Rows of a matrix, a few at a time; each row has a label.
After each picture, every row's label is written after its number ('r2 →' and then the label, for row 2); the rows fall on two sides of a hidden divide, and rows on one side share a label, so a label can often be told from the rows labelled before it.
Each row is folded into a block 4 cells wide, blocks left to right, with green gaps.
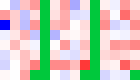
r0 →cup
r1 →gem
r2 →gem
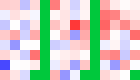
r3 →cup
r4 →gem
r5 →gem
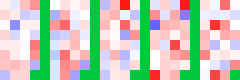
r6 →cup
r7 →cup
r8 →gem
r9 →cup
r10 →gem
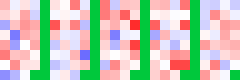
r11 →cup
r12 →gem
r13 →cup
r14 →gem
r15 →cup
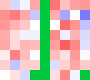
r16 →gem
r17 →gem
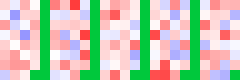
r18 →gem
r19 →gem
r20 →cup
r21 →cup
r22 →gem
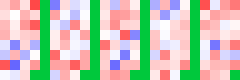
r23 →gem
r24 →gem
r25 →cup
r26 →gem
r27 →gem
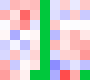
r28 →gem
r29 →cup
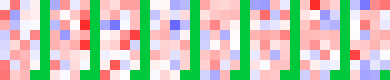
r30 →gem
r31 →cup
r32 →cup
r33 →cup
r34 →gem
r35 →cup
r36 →gem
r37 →cup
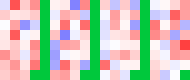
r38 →gem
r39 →cup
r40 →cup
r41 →gem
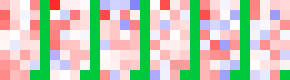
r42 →gem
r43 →gem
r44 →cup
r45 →gem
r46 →cup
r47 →cup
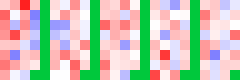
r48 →gem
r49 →cup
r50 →gem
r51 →cup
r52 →gem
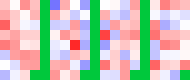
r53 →gem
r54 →cup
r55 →cup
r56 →gem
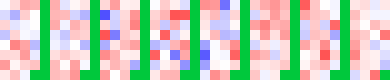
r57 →gem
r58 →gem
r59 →cup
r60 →cup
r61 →cup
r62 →gem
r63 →cup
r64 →gem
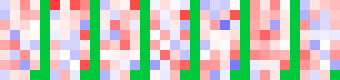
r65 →gem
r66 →gem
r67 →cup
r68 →gem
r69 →cup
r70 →gem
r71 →cup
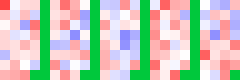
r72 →cup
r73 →gem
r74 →gem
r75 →gem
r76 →cup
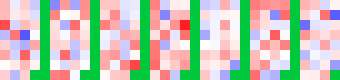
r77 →gem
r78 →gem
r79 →gem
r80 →gem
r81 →cup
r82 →cup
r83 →cup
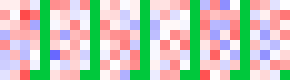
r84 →gem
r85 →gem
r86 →gem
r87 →cup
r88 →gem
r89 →gem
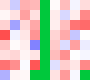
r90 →gem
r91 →gem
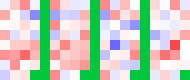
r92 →cup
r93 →gem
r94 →cup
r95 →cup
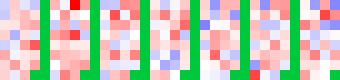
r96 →cup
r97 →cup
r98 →cup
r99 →cup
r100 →cup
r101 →cup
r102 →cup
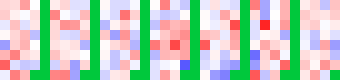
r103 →cup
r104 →gem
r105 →cup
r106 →cup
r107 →cup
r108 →cup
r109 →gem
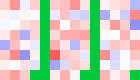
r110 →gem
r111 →gem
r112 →cup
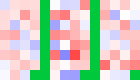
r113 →gem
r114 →cup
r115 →gem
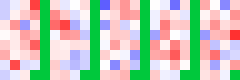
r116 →cup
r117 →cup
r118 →cup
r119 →cup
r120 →gem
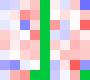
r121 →cup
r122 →cup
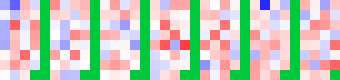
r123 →cup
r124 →cup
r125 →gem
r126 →cup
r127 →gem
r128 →cup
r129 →gem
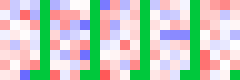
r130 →gem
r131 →cup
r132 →gem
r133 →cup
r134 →gem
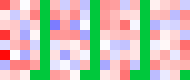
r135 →gem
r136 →cup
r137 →gem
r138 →cup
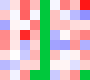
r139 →cup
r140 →gem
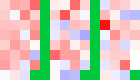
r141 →gem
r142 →cup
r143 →gem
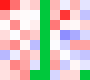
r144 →gem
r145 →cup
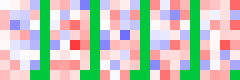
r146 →cup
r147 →cup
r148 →cup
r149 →cup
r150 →cup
